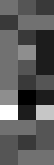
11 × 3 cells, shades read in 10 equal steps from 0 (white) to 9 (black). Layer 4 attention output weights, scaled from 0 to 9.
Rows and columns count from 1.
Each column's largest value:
7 9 8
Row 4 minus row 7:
1 -5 0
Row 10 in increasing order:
6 6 7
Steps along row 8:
up down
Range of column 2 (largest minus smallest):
5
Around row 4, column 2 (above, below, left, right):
7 6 5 8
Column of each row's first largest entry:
3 1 3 3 3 2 2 2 3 2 1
